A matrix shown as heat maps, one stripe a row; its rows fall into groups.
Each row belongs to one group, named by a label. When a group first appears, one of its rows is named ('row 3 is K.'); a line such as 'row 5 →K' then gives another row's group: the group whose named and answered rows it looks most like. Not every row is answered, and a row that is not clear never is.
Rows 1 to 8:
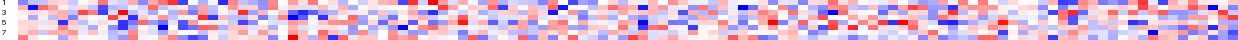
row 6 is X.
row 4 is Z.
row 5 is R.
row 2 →X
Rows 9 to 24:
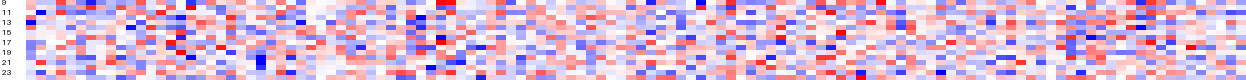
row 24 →X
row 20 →X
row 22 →R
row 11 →X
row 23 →X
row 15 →R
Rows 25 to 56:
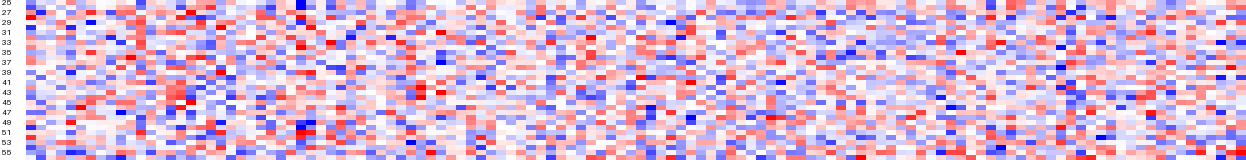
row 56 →X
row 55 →Z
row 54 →Z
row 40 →X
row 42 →Z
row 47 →X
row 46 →R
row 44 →R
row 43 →R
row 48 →R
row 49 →Z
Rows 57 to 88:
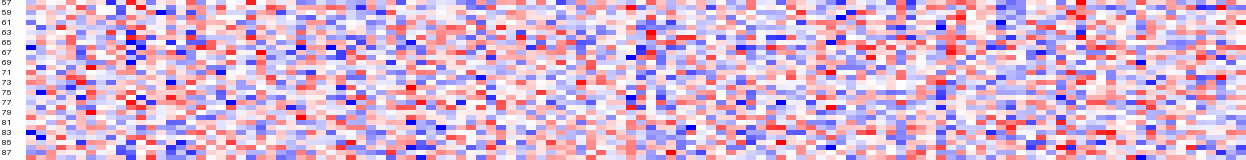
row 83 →Z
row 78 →X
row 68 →Z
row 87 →X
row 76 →Z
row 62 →X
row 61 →Z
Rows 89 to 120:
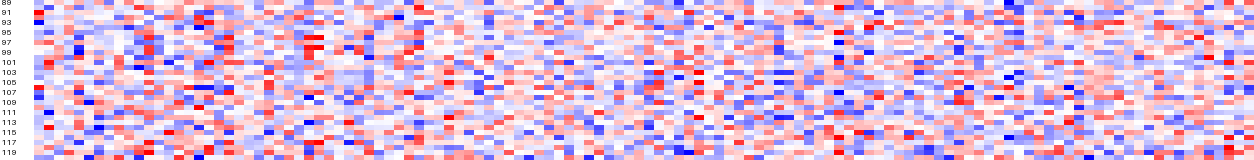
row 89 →Z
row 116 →Z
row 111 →X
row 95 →X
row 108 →Z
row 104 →Z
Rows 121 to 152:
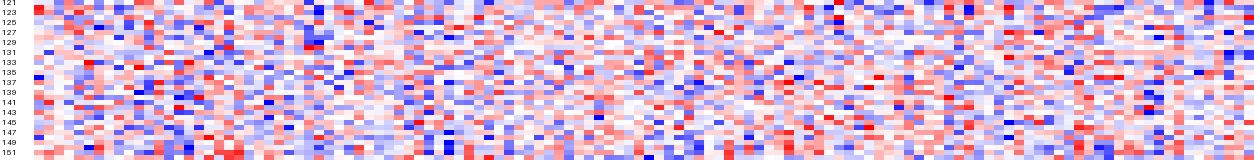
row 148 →Z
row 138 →Z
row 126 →X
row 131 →X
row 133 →R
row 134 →R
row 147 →R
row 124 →Z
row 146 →X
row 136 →Z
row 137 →R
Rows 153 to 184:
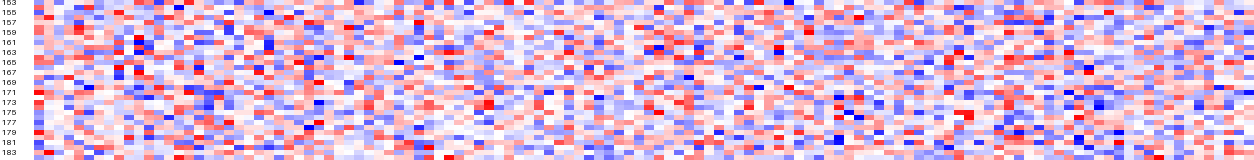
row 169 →Z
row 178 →Z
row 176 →X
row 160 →R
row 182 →R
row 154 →R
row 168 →X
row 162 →R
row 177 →Z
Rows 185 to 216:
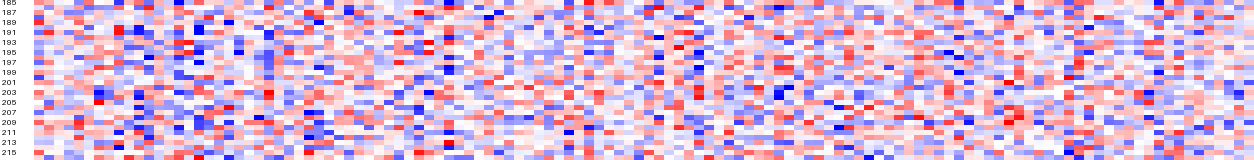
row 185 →R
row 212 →Z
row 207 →Z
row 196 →R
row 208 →R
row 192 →R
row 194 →X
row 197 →X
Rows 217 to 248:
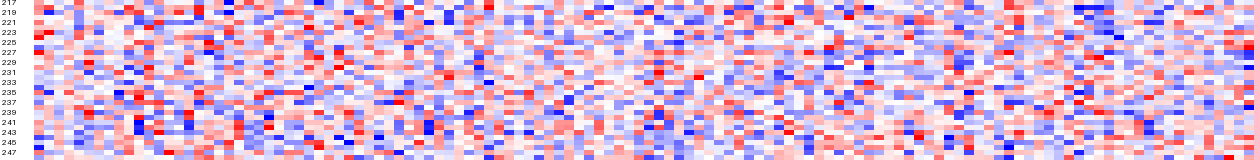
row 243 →R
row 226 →Z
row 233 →X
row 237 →X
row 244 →Z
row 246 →Z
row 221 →R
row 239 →R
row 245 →Z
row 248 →Z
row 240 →R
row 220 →R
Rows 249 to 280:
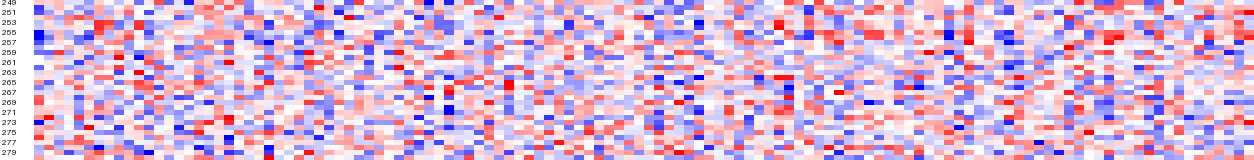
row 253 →R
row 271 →R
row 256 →Z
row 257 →X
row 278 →X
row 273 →Z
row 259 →X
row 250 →Z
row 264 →R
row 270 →R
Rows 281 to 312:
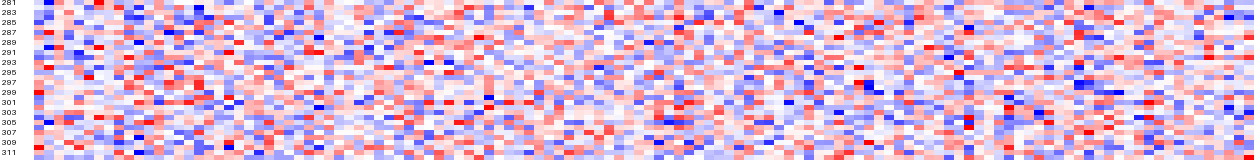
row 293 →R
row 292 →Z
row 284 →X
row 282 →R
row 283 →X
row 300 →Z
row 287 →X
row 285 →Z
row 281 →X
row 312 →Z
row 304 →X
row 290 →X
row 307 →R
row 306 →X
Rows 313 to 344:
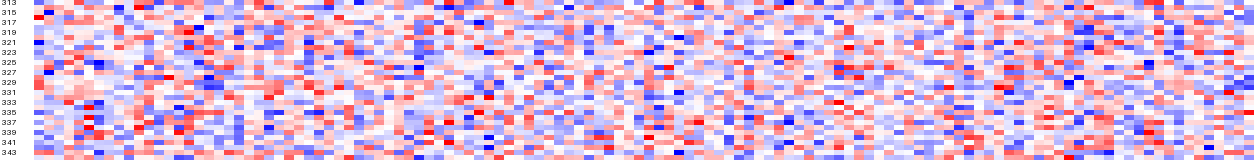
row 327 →X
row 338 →R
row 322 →R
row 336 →R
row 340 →X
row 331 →Z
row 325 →X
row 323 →Z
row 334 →R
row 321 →Z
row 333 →X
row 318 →R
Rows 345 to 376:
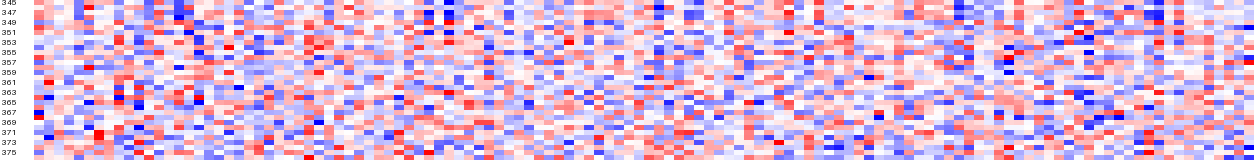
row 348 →R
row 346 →R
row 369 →Z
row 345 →R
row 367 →Z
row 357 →Z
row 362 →R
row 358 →R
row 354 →Z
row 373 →R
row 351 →R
